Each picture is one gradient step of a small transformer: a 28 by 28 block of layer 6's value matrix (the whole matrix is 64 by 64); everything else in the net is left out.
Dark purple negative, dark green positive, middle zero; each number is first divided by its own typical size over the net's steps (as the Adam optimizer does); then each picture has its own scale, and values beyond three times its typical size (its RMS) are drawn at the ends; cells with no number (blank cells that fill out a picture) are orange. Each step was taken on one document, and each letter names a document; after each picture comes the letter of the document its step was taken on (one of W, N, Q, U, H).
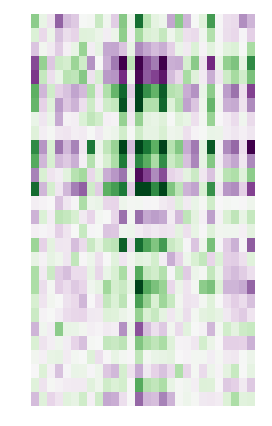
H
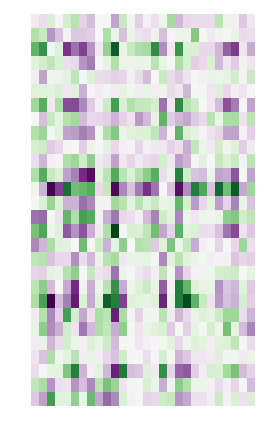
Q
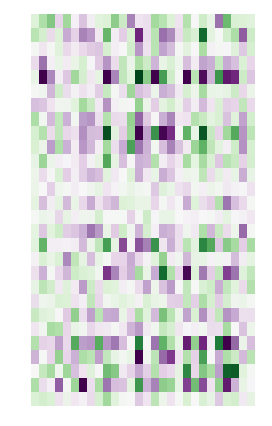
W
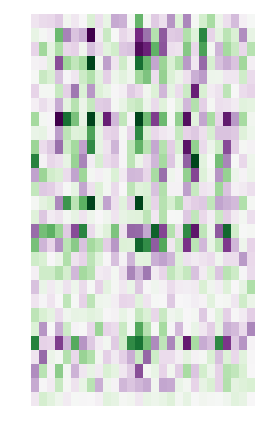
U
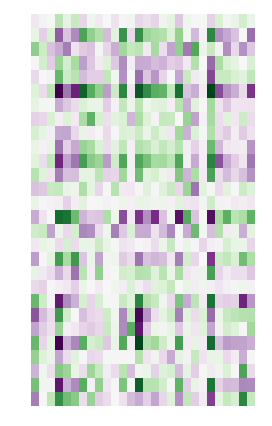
H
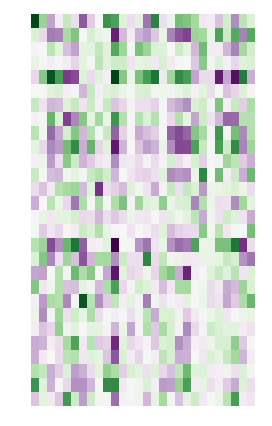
Q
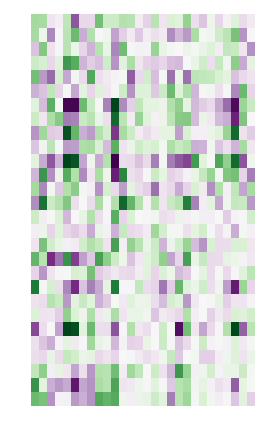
Q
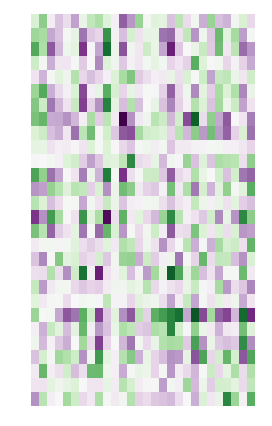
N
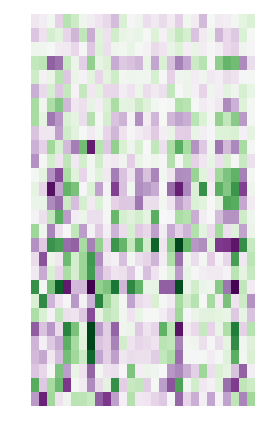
Q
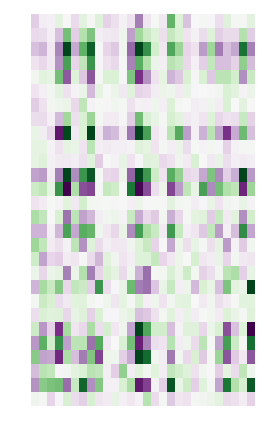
U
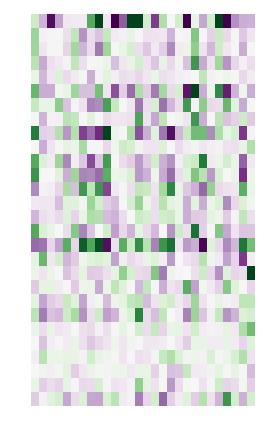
W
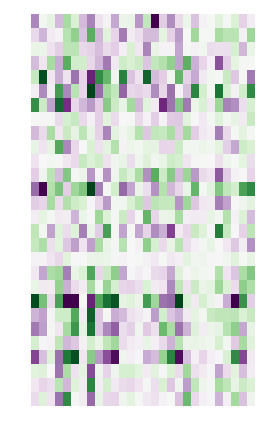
Q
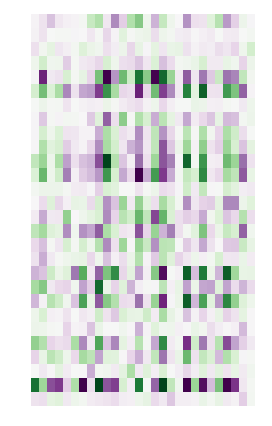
W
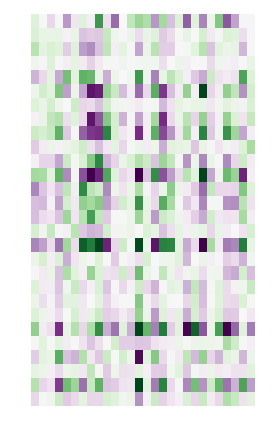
W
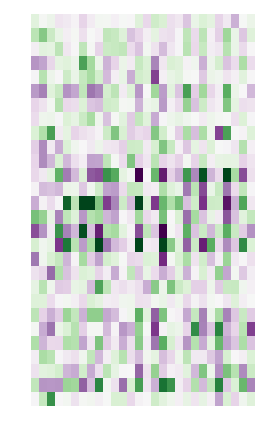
W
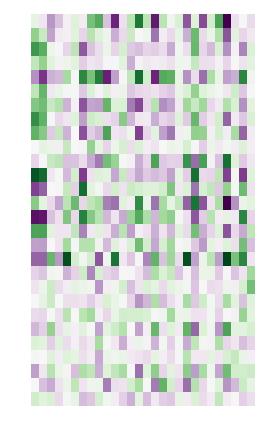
W
